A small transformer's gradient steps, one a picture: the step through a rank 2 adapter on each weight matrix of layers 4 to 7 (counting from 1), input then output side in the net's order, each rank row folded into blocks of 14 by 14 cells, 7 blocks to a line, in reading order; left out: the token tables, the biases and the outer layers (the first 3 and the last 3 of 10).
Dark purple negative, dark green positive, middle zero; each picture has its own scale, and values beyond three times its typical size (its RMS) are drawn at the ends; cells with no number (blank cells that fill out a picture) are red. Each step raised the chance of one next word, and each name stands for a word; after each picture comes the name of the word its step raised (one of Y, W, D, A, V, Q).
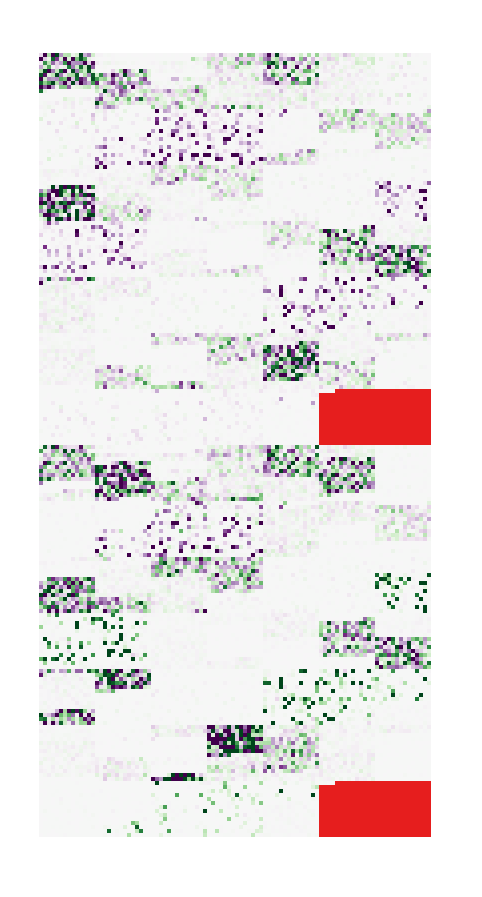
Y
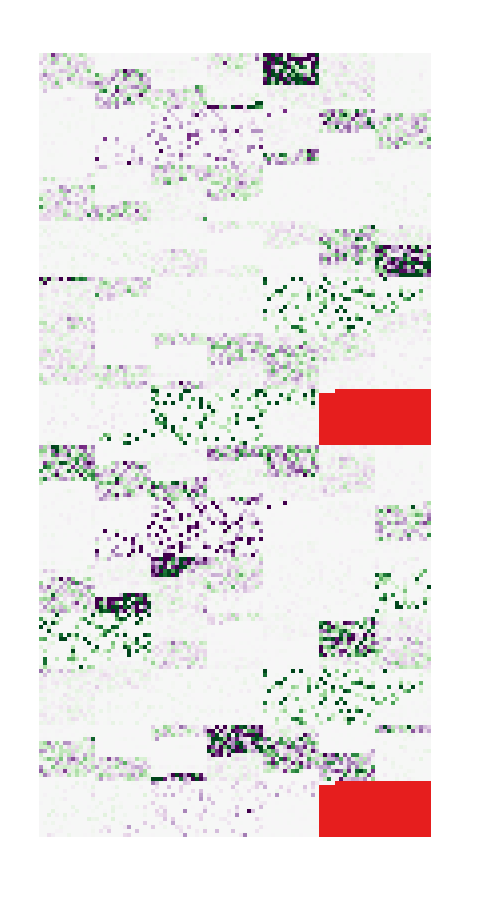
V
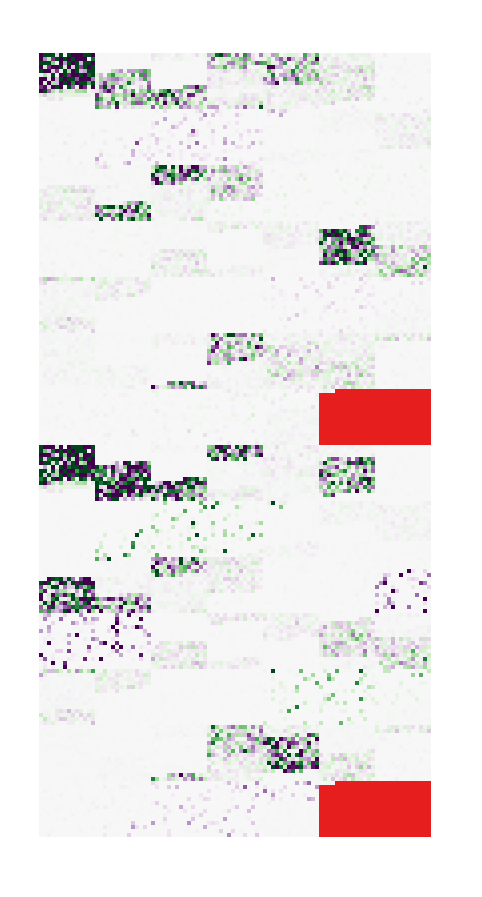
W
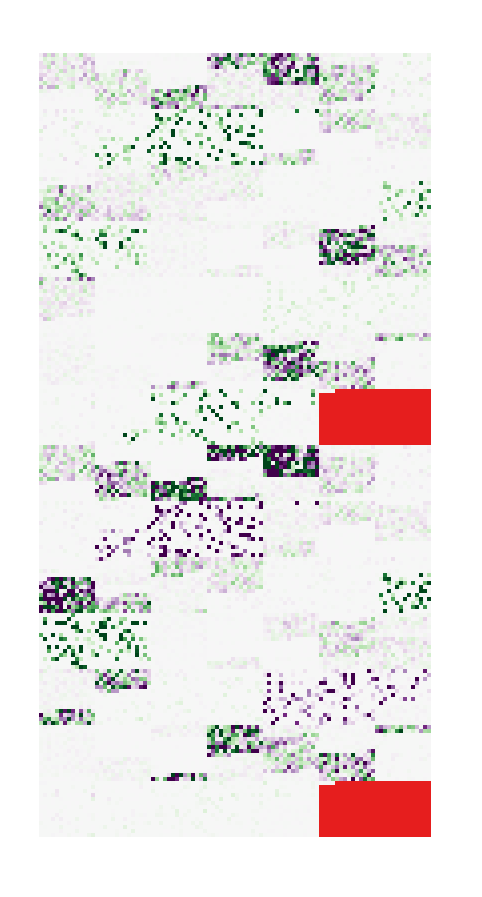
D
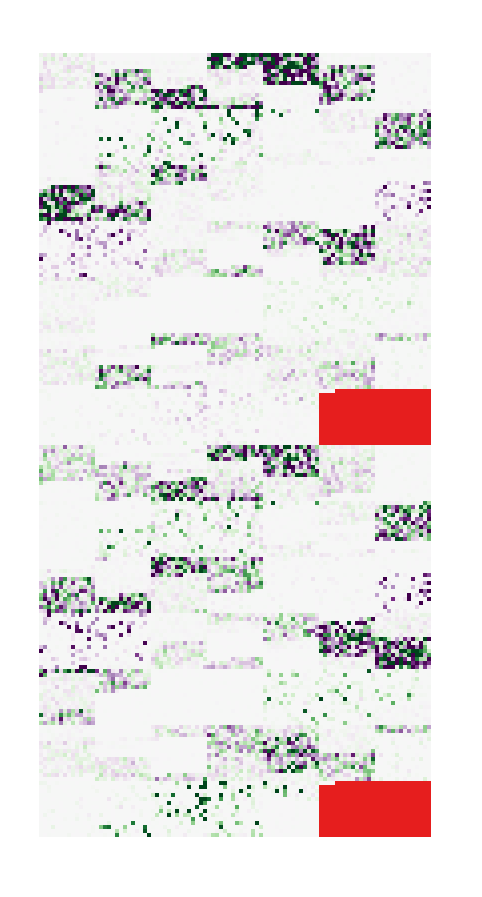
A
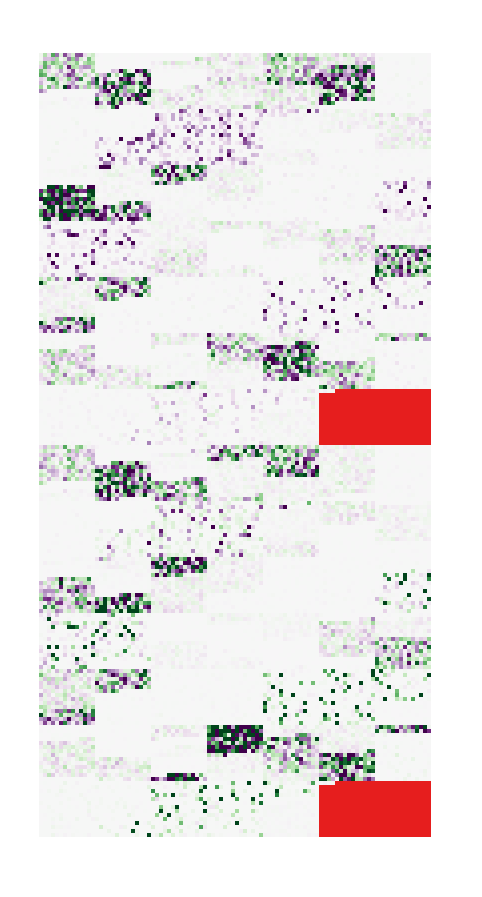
Y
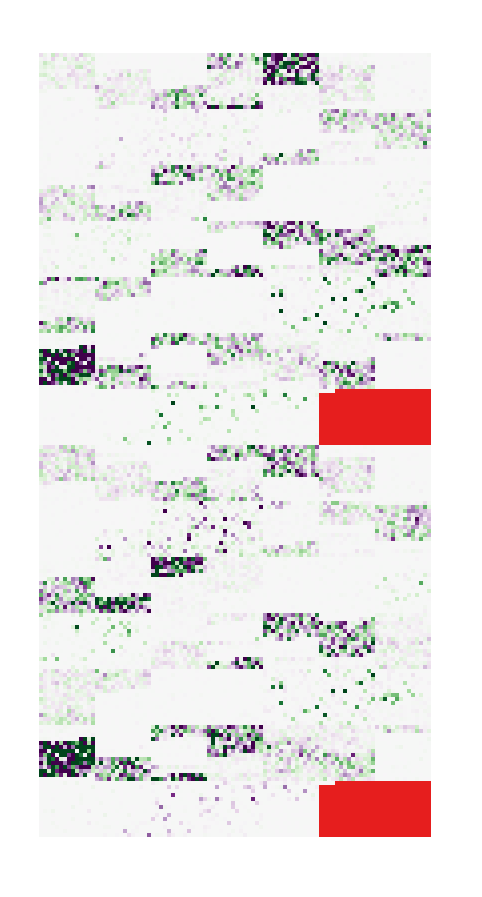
V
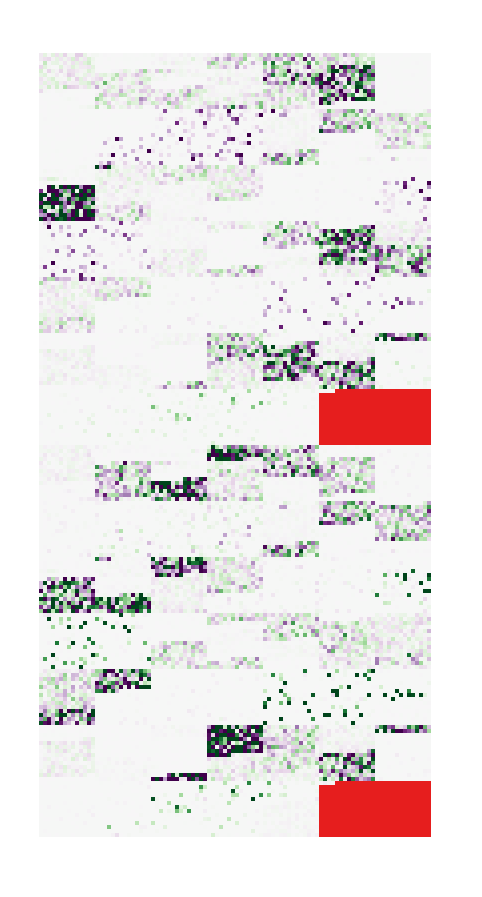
Y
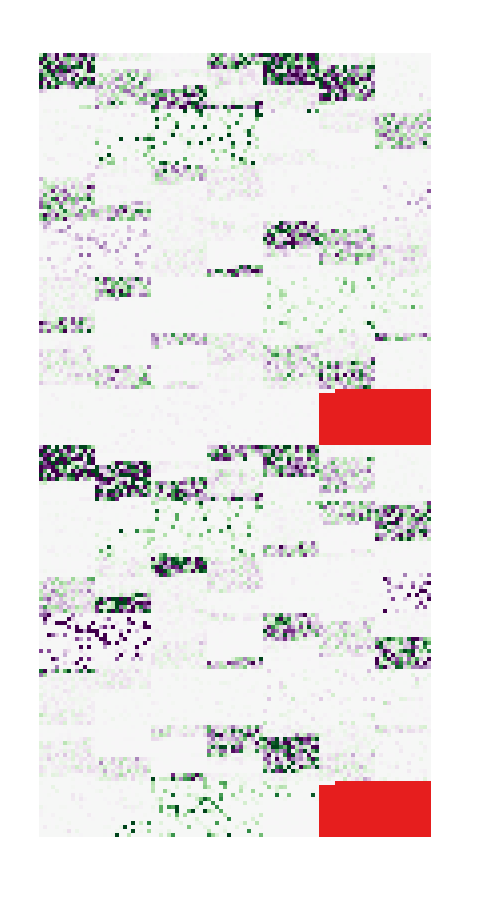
A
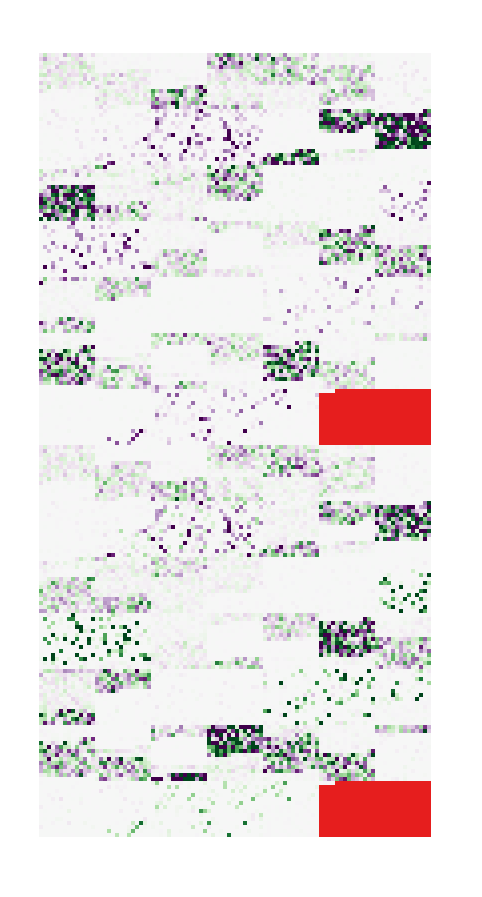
Y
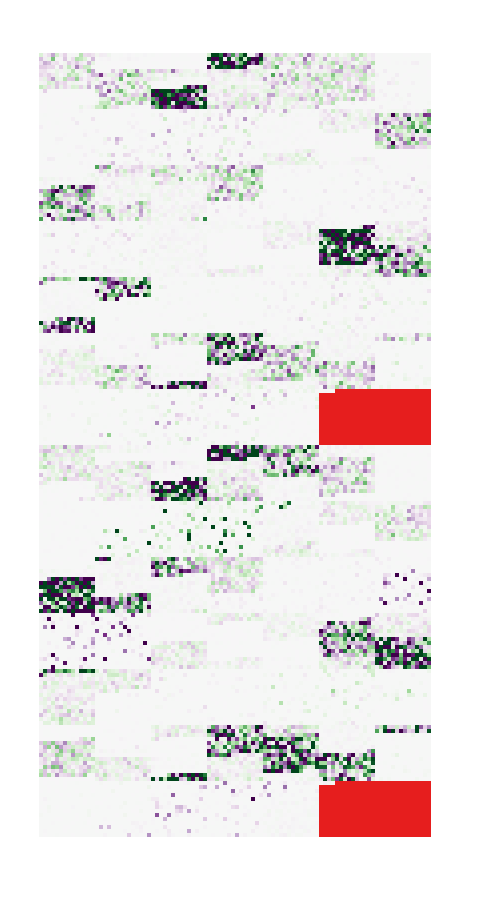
W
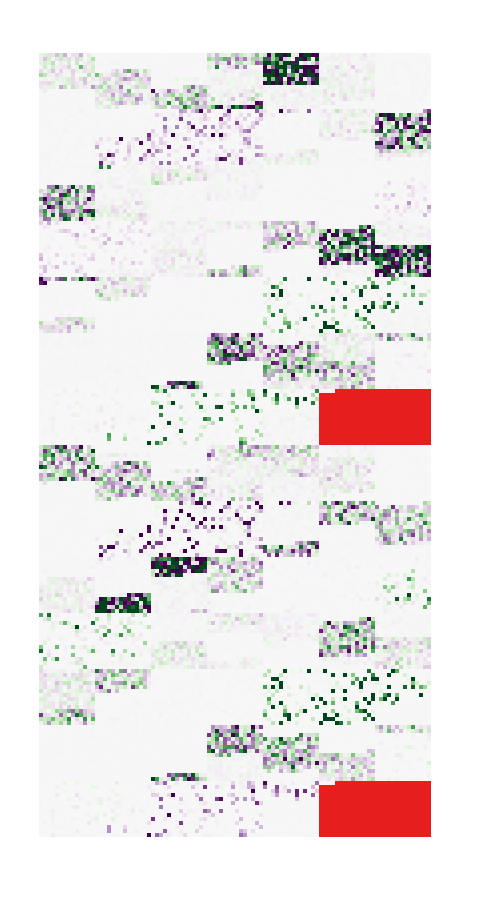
V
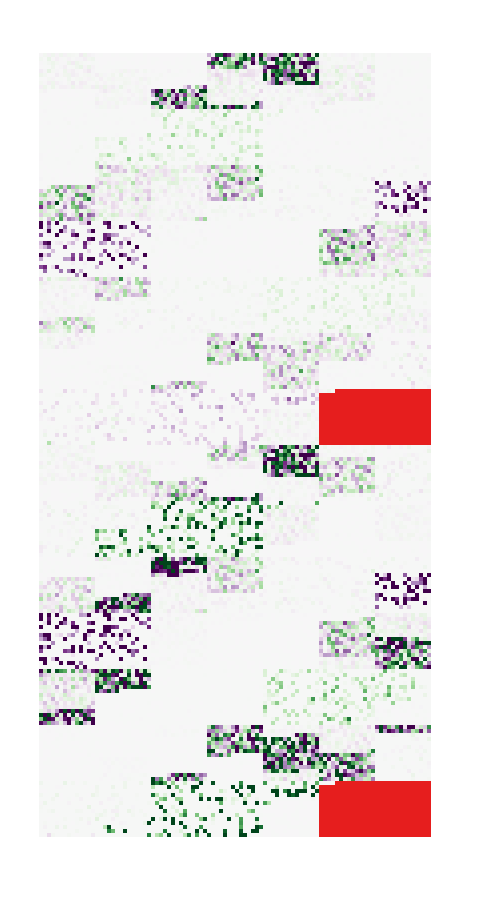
A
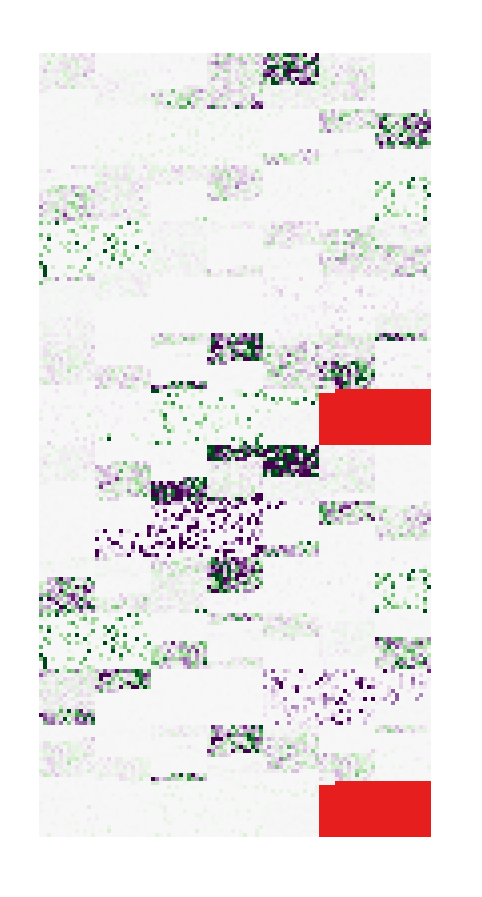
D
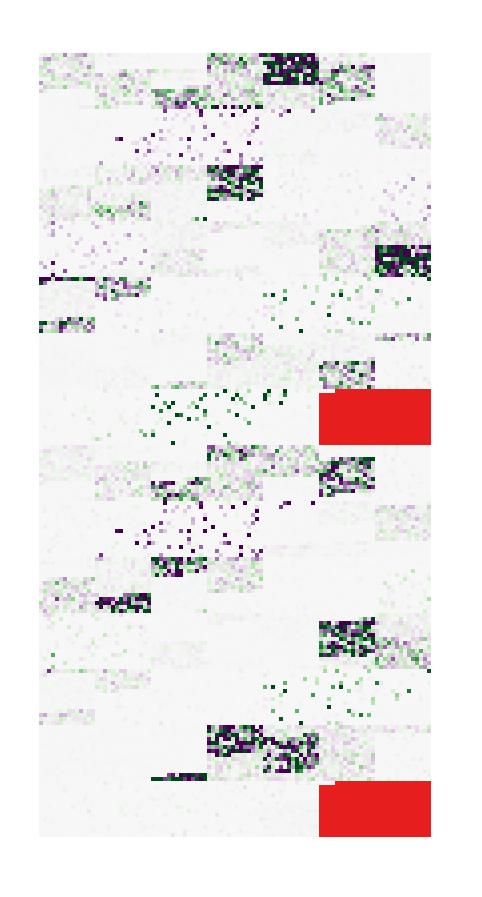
V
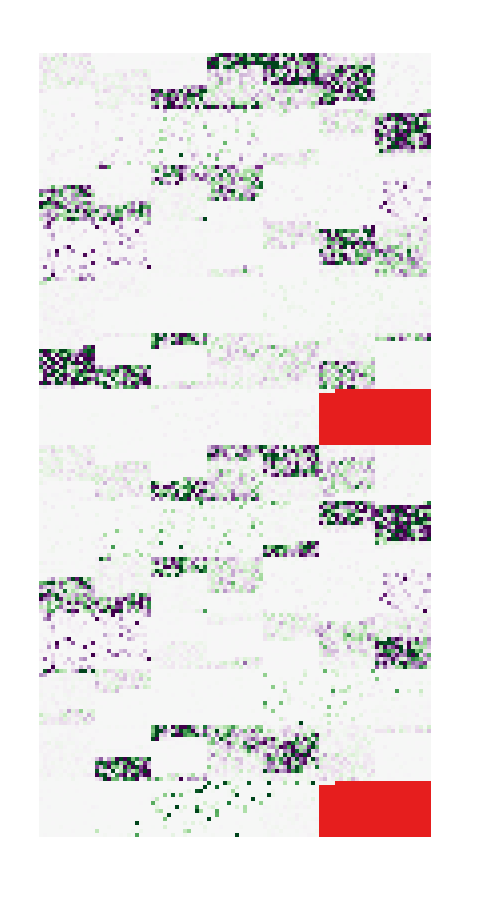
A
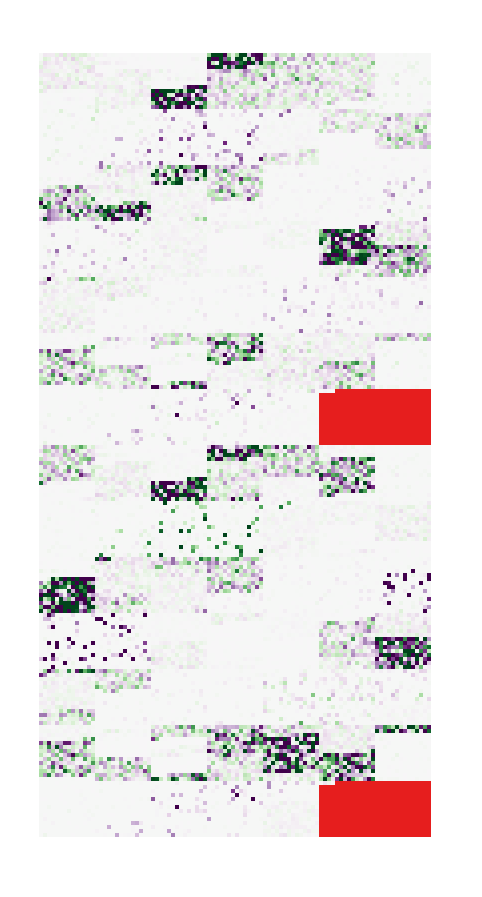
W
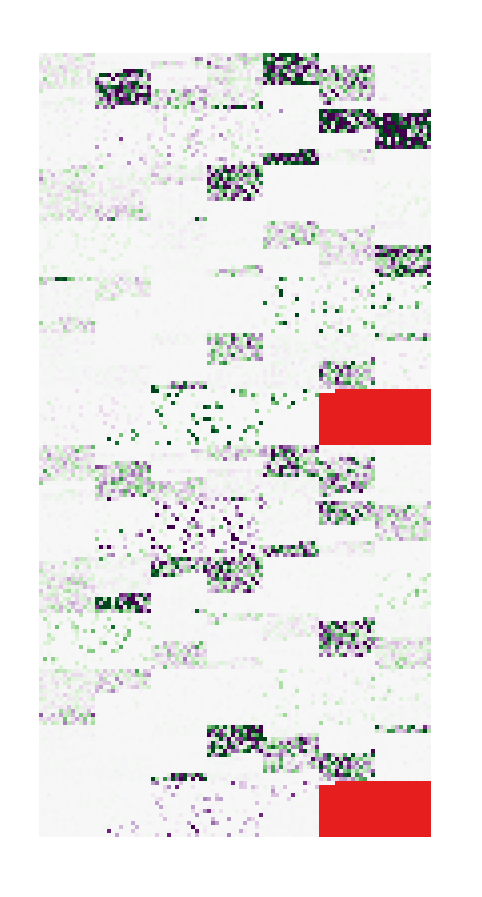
V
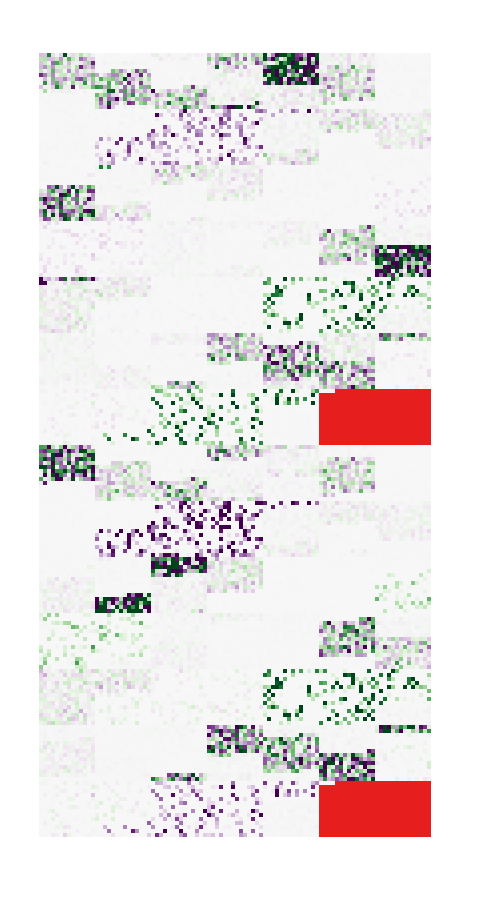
V
